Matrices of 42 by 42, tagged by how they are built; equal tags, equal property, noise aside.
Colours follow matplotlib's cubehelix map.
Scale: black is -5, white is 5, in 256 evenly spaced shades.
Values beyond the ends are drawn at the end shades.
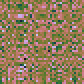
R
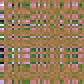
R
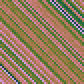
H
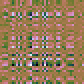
R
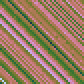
H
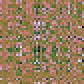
R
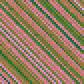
H
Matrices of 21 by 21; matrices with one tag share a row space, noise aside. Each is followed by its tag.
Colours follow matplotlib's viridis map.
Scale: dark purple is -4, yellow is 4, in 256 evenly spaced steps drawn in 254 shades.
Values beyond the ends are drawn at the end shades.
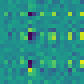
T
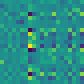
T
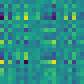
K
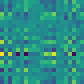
K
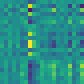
T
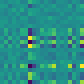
T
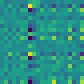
T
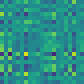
K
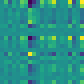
T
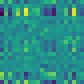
K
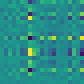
T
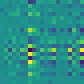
T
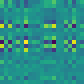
K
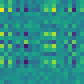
K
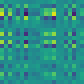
K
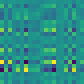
K
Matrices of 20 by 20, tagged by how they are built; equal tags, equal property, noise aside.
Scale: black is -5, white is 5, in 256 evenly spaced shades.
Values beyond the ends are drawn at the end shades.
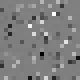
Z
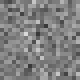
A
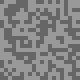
A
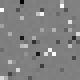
Z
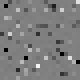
Z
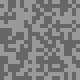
A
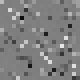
Z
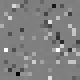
Z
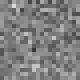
A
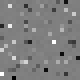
Z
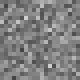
A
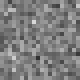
A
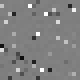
Z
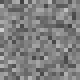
A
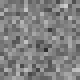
A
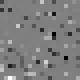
Z
